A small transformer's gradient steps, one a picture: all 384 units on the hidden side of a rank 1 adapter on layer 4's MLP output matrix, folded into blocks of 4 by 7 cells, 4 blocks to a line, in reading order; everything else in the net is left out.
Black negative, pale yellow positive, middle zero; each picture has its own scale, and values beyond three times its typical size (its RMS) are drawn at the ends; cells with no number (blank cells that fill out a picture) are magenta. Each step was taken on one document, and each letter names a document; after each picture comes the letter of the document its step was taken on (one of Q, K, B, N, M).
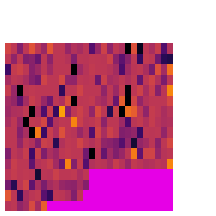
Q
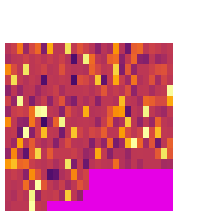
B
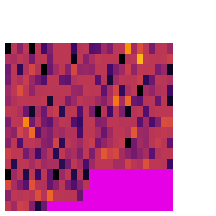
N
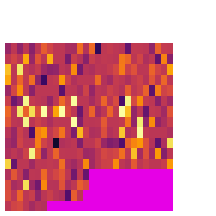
Q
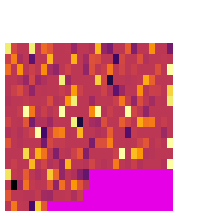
N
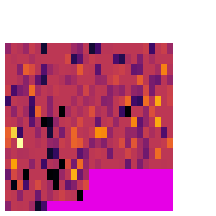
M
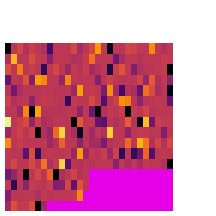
N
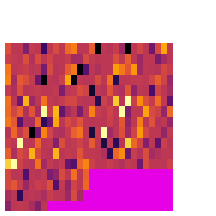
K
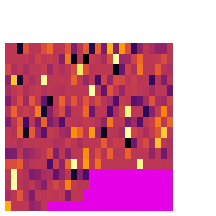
B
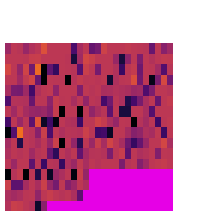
M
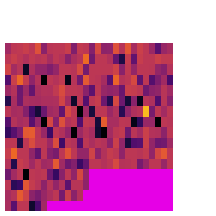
B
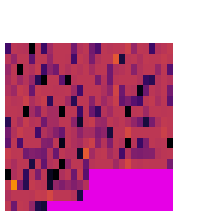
N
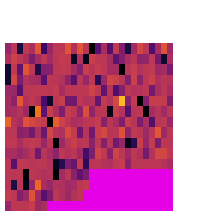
B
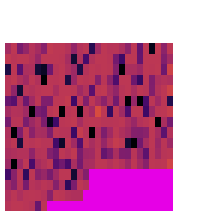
K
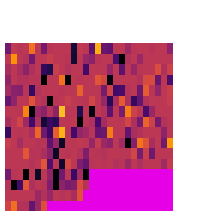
N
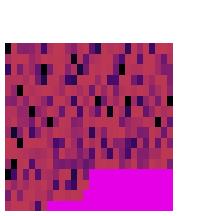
K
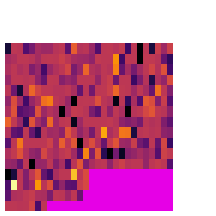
K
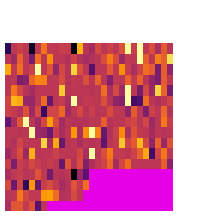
Q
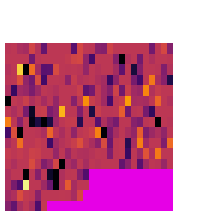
M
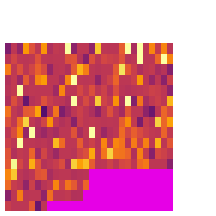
K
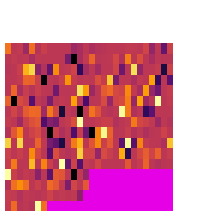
M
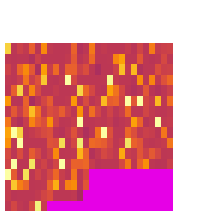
M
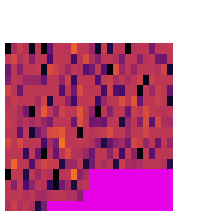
N
